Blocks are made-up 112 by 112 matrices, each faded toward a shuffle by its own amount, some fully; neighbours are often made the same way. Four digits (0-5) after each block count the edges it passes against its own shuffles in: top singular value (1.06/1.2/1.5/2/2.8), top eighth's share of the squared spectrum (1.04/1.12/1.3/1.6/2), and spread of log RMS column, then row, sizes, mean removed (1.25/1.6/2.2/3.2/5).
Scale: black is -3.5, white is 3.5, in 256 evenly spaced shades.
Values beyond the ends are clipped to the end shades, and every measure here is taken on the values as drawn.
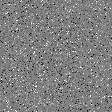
0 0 0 0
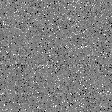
2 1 0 0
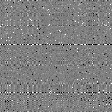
5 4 2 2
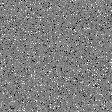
2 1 0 0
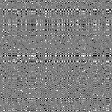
5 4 3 4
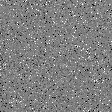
2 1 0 0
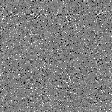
4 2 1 1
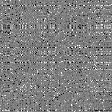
5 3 2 3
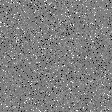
0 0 0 0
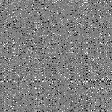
4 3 2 2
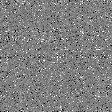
2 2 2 2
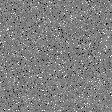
0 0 0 0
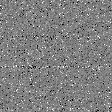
1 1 1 1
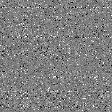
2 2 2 2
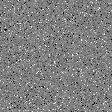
0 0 0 0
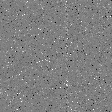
1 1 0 0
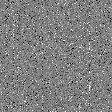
1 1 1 0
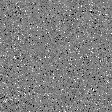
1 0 0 0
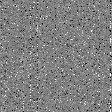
2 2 2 0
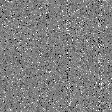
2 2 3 0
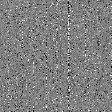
2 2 3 0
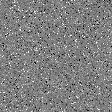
2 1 0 0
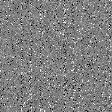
1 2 2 0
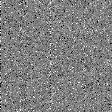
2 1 2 0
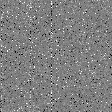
2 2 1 0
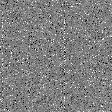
2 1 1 0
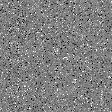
1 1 2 0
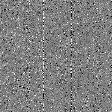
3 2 3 0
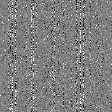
3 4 4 0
